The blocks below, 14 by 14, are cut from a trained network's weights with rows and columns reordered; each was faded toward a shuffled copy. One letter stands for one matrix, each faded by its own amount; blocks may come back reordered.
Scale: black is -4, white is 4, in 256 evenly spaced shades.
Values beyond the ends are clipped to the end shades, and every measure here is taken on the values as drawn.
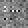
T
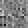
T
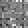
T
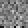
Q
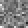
Q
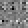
T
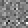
Q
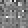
T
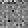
T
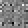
T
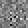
Q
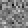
Q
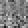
T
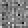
T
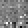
T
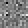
Q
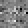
T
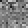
Q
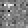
T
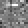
T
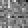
T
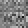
Q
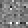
T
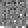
T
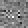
Q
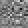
Q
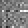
T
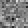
Q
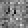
T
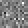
Q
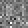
Q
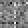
T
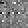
T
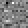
Q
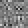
Q
